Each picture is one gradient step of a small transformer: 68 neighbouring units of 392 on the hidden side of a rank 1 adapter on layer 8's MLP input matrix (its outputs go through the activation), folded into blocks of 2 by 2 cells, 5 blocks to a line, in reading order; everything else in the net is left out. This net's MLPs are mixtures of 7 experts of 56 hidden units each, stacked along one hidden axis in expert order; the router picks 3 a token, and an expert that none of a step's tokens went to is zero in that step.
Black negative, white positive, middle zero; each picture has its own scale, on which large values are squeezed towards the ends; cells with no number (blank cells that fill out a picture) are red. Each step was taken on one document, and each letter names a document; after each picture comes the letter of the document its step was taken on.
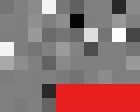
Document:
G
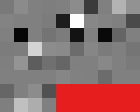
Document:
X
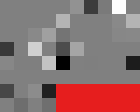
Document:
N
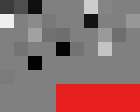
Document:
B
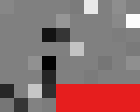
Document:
N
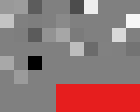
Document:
B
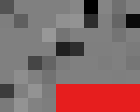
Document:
N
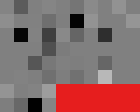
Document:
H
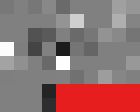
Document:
G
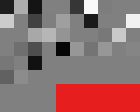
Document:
B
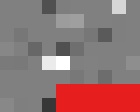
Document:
G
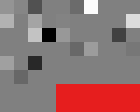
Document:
B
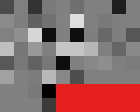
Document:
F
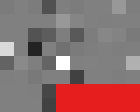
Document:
G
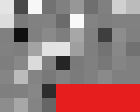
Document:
H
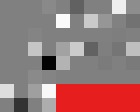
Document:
N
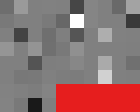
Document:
H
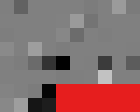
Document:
X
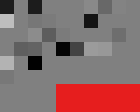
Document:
B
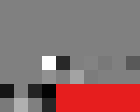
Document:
N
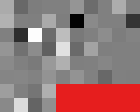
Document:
H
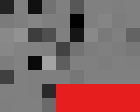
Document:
F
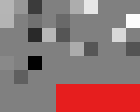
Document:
B
